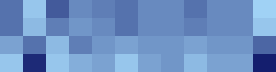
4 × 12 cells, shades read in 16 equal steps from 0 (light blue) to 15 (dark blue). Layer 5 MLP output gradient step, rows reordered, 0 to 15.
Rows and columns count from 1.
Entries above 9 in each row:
1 0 0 2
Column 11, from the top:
6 6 5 4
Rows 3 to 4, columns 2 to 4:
8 2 7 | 14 1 3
